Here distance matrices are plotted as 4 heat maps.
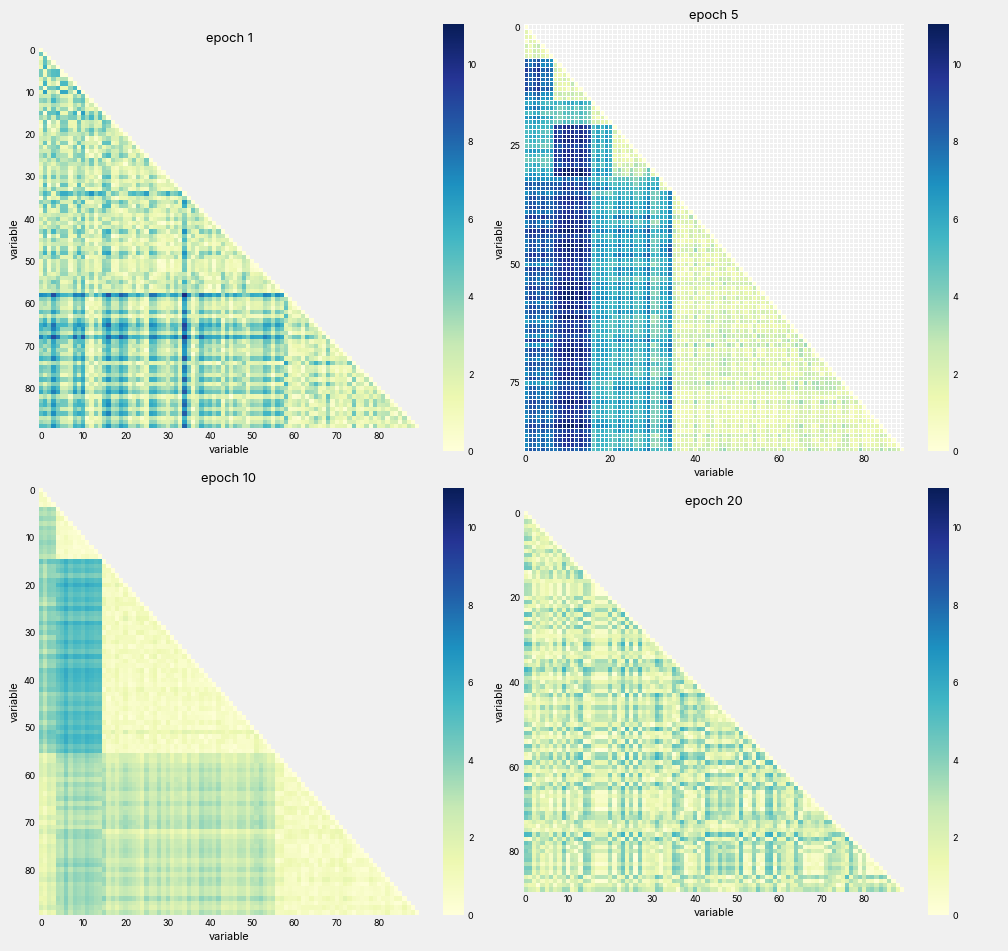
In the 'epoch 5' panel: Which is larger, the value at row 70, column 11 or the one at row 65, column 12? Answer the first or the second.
the first
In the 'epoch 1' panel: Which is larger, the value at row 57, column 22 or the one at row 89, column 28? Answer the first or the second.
the second
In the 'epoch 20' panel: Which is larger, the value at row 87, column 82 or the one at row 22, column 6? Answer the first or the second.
the second
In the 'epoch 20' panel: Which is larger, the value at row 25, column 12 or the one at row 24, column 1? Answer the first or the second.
the second
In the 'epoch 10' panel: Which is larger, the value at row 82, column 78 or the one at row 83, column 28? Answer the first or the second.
the second
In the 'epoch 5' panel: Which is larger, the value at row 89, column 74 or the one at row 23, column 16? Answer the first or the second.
the second
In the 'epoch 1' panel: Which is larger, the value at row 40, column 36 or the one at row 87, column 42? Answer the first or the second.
the first
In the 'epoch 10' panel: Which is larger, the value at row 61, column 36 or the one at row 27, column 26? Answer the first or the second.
the first
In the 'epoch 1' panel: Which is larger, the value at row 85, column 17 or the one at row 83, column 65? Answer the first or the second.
the first
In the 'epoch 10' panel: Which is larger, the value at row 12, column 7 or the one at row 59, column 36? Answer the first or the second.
the second
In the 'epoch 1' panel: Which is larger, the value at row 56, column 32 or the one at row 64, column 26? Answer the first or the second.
the second
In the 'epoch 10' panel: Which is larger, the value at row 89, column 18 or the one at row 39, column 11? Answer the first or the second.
the second
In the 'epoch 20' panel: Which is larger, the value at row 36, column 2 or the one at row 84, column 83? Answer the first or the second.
the first
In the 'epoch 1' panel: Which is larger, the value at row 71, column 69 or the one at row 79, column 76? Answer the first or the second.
the second
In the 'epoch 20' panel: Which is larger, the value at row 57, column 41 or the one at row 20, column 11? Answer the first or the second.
the first
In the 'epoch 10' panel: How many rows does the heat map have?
90
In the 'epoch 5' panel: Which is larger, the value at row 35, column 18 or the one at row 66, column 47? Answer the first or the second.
the first
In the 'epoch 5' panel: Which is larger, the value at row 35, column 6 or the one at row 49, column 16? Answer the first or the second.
the first
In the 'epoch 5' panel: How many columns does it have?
90
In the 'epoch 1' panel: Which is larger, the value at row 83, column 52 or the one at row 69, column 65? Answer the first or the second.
the first
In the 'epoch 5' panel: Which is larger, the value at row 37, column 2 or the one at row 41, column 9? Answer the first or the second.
the second
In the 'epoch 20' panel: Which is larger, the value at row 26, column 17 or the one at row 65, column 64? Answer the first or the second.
the second
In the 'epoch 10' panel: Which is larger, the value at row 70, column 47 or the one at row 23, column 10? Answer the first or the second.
the second
